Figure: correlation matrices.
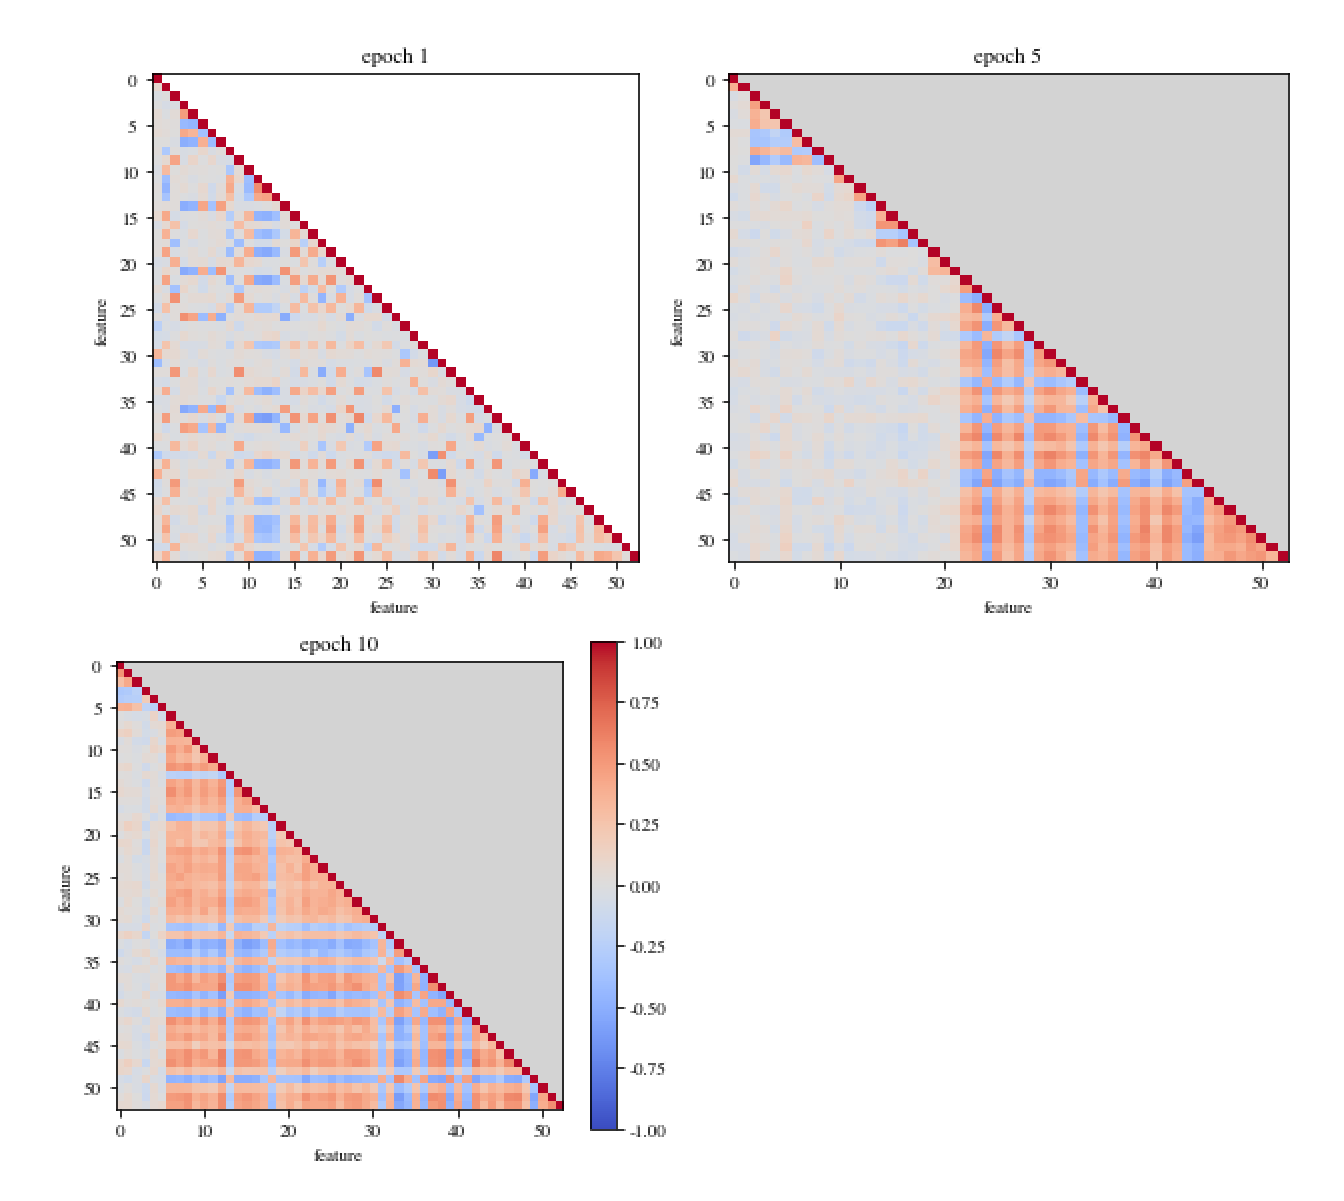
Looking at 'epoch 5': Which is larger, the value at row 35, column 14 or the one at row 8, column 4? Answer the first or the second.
the second
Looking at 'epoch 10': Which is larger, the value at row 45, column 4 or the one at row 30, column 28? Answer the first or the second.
the second
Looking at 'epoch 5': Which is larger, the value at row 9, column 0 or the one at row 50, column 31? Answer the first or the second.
the second
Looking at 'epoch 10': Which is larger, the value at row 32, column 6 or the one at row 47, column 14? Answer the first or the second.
the second
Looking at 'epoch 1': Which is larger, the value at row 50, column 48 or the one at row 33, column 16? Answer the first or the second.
the first
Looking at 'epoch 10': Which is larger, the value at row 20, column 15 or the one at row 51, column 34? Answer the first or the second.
the first
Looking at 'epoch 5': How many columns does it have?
53
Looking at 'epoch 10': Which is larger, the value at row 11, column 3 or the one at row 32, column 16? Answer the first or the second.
the second
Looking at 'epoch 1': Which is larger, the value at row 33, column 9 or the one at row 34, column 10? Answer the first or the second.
the second
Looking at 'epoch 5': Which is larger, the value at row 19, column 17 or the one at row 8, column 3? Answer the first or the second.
the second
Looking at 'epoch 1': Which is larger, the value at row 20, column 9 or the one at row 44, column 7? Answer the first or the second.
the first
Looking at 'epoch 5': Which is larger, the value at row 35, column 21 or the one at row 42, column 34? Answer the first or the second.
the second
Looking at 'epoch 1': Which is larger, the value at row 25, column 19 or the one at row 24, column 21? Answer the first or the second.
the first
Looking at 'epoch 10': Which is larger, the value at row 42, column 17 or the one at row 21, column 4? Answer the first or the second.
the first
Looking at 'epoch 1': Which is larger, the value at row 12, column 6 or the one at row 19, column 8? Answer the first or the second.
the first
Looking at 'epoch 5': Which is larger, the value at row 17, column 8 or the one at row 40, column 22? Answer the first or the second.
the second
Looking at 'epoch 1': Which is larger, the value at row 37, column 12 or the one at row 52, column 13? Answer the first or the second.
the second
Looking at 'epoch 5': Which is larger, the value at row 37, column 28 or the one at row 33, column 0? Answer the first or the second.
the first
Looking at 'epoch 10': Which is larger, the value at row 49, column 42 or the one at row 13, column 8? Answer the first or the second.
the second
